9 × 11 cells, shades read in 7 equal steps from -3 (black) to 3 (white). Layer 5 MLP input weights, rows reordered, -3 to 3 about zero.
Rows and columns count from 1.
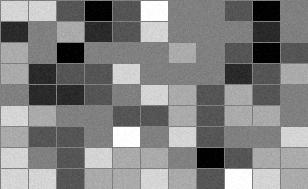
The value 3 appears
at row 1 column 6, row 7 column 5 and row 9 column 9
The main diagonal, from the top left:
2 0 -3 -1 0 -1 2 -3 3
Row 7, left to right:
1 -1 -1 0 3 0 2 -1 0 0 2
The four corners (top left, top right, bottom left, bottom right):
2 0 2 1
